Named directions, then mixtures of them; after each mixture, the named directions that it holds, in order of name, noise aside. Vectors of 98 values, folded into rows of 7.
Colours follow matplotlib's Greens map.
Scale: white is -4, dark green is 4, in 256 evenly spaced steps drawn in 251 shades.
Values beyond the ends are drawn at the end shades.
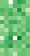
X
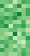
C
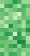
C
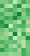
C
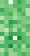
X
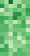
C, X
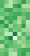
C, X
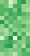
C, X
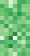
C, X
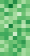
C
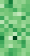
C, X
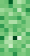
X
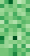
X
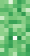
X
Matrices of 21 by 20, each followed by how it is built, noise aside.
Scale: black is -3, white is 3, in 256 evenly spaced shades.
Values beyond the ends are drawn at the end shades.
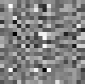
low rank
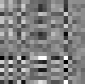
low rank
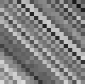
Toeplitz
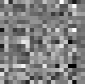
low rank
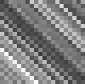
Toeplitz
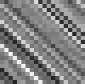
Toeplitz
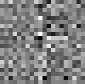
low rank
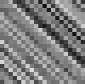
Toeplitz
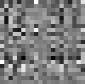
low rank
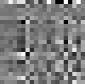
low rank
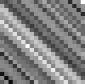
Toeplitz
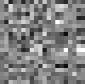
low rank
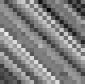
Toeplitz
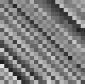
Toeplitz
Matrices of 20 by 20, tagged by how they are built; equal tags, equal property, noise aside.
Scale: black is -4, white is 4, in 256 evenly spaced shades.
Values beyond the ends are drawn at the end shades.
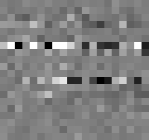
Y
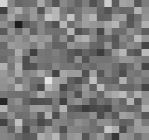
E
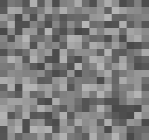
E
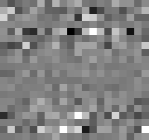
Y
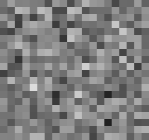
E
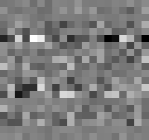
Y
